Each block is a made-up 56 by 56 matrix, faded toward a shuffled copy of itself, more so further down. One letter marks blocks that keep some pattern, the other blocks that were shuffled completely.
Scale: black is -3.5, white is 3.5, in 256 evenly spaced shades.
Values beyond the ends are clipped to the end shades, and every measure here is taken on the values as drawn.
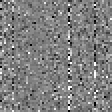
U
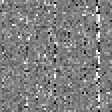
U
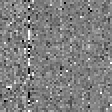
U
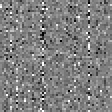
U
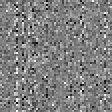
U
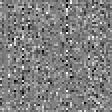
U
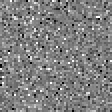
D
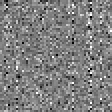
U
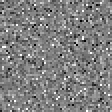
D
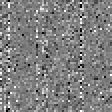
U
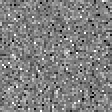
D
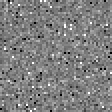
D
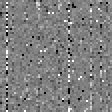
U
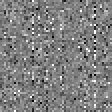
U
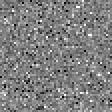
D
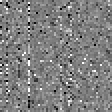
U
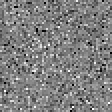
D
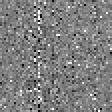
U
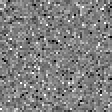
D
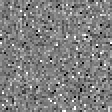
D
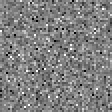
D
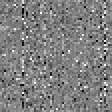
U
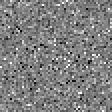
D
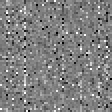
U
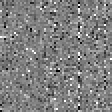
U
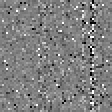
U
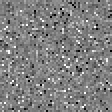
D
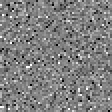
D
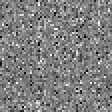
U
